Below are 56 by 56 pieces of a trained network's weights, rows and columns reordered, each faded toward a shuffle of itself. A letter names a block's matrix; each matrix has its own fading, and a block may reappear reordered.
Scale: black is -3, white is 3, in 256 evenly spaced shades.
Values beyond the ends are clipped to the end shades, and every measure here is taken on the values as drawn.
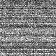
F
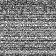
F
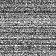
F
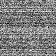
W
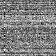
F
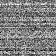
W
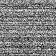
W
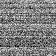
W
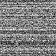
F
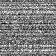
F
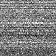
F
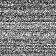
W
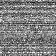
F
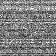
F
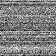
F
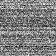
W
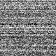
W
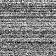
F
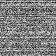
W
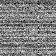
F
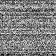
W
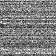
F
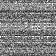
F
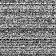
F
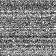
W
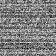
W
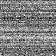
F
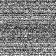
F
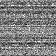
F
